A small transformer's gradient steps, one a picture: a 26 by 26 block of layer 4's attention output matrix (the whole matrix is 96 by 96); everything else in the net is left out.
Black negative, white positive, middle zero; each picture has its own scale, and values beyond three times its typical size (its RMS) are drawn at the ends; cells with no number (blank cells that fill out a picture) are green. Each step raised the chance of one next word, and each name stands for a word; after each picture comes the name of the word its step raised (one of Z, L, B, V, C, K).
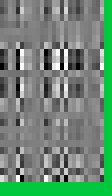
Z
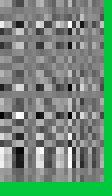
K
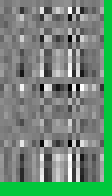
K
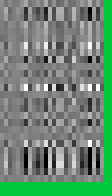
K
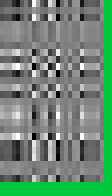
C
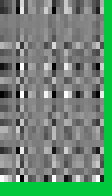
Z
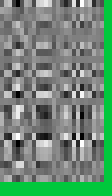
C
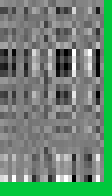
Z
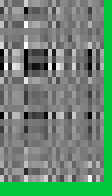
Z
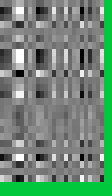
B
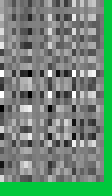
C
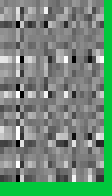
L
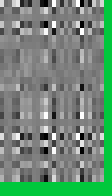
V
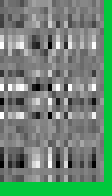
K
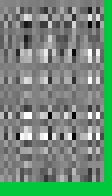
L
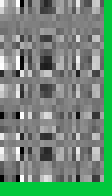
B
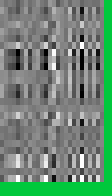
Z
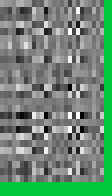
V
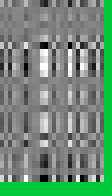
Z
